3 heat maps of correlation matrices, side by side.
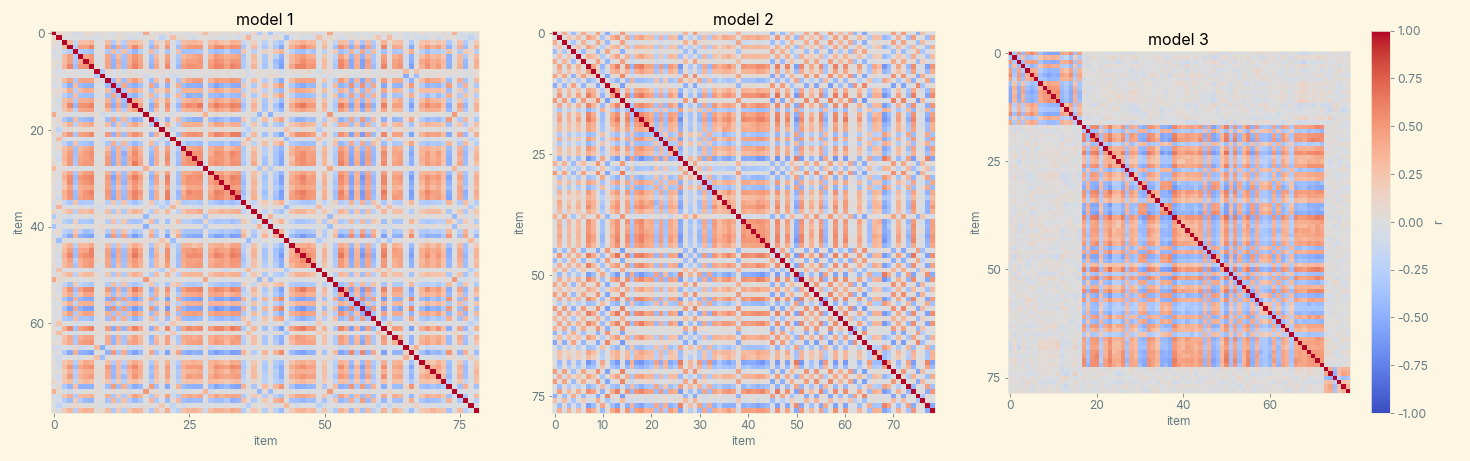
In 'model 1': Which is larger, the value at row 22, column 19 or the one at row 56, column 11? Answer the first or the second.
the first
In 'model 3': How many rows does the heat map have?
79
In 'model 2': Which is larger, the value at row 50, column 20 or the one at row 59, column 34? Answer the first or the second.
the second
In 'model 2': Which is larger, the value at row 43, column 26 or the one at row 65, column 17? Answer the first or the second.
the second
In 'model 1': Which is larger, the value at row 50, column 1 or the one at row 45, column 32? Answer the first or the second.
the second
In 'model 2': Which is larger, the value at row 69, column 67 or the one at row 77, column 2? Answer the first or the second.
the second
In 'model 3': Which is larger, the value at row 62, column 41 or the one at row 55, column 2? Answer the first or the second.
the second
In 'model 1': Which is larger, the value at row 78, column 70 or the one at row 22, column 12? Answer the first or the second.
the first
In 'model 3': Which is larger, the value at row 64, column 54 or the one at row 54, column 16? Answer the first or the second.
the first
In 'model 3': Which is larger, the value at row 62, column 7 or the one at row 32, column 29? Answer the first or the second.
the second
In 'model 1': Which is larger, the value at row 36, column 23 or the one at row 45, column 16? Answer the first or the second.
the second
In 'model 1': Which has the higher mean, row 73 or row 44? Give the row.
44
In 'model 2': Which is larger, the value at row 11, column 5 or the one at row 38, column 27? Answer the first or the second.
the second
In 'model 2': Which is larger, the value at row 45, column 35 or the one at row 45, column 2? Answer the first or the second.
the first
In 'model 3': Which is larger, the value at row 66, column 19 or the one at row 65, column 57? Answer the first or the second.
the first
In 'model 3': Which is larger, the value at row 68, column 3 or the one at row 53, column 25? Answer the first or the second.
the first
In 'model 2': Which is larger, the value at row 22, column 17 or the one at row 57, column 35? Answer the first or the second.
the first
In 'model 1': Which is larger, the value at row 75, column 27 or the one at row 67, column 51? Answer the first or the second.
the first
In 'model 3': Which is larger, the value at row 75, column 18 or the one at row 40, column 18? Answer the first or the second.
the first
